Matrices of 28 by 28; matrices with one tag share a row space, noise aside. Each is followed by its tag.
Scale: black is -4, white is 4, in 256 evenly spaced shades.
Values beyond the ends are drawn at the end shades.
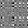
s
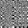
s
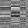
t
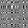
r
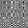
r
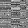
t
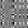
s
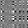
s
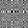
r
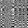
s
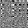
s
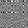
r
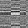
t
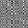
r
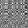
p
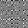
r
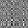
r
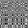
p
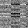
t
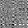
s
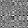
s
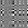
s
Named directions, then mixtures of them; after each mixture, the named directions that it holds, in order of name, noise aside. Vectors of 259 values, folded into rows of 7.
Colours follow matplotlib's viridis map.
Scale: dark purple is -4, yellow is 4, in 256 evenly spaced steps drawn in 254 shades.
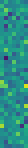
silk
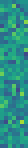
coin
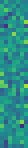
coin, silk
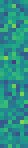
coin, silk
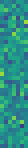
coin, silk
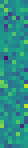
silk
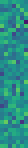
coin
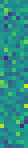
silk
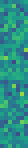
coin, silk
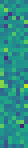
coin, silk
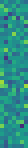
coin, silk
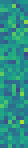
coin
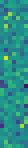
silk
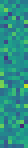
coin, silk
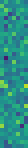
silk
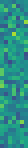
coin, silk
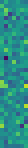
silk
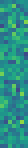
coin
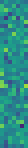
coin, silk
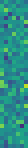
coin, silk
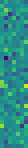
silk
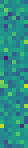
silk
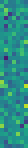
silk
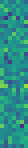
coin, silk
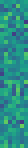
coin, silk
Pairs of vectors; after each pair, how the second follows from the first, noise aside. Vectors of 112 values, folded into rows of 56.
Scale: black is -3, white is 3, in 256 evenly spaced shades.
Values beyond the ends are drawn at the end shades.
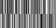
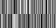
sign-scrambled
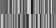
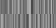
shrunk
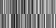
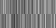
shrunk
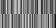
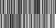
sign-scrambled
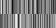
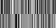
sign-scrambled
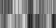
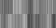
shrunk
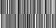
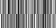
sign-scrambled
